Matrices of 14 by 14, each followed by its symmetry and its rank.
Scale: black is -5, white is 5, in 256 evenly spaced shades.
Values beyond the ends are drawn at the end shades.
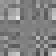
symmetric, rank two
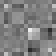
symmetric, rank two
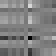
neither, rank one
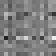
neither, rank two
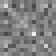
symmetric, rank three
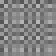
symmetric, rank one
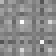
symmetric, rank three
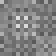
symmetric, rank three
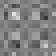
symmetric, rank two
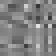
neither, rank two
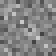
symmetric, full rank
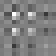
symmetric, rank one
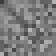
symmetric, full rank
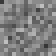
symmetric, full rank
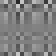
neither, rank one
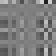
neither, rank one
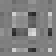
symmetric, rank one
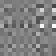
neither, rank two
